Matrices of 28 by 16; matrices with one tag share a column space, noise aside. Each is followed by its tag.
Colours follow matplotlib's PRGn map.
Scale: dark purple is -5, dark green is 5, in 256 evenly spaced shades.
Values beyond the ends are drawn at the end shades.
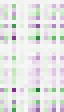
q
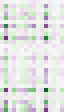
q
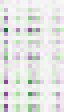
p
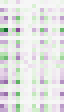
p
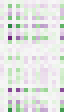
q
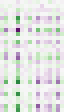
p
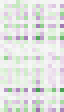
q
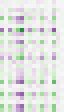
p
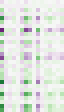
p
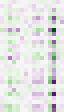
p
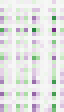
p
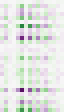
q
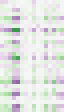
p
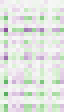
p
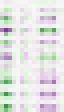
p
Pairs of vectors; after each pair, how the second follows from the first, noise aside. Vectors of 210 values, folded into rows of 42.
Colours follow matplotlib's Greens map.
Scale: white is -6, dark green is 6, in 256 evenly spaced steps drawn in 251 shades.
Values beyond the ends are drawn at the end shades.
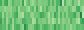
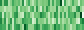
scaled up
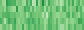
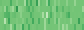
partly zeroed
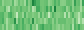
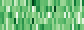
scaled up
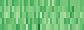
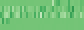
partly zeroed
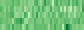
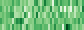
scaled up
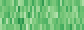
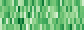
scaled up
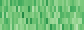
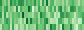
scaled up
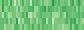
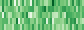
scaled up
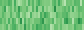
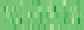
partly zeroed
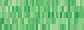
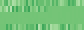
partly zeroed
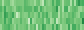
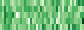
scaled up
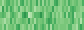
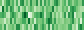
scaled up
